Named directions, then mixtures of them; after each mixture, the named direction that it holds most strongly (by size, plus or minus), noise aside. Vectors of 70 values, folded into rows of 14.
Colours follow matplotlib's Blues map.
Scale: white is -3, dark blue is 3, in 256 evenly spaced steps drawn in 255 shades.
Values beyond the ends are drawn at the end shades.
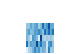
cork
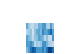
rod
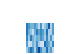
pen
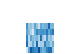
pen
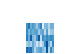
cork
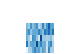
cork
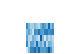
cork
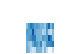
rod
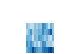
rod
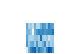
rod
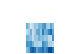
rod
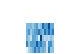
cork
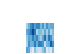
rod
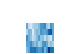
rod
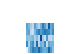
cork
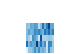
cork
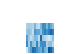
rod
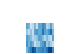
rod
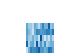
cork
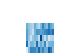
cork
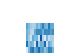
cork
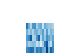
cork
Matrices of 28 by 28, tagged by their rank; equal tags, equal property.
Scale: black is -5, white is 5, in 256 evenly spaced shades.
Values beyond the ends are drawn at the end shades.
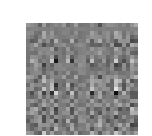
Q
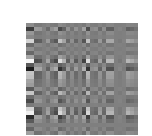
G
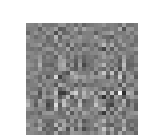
Q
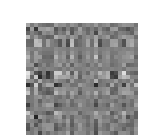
Q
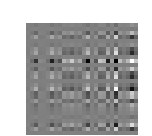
G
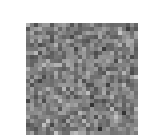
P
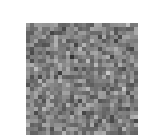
P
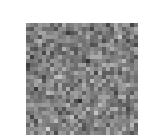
P
